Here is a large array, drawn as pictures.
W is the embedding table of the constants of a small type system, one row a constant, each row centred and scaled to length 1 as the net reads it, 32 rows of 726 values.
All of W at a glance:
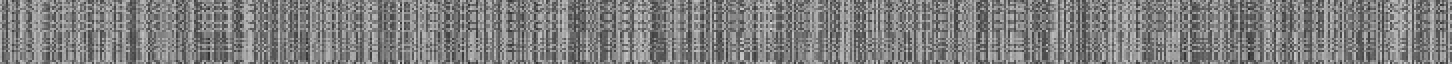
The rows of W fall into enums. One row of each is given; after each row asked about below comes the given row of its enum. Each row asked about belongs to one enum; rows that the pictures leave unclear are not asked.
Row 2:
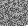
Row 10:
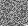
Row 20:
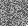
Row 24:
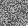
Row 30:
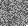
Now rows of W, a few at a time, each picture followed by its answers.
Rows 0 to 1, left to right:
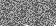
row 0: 10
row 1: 20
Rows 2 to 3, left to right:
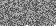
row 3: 30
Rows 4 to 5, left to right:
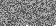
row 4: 24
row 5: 2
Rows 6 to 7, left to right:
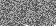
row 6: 10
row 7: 30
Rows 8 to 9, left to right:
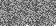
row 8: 30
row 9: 30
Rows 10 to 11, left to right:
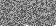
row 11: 2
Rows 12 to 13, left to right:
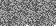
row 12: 30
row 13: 30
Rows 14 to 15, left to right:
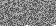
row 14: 2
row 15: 10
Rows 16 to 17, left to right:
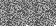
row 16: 20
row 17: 20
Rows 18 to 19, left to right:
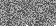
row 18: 20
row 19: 24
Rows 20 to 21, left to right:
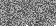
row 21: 24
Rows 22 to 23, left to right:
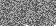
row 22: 10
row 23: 30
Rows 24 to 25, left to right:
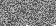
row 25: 10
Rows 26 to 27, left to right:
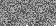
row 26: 24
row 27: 24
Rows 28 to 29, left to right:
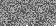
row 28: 24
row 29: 24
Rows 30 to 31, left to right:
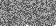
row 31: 2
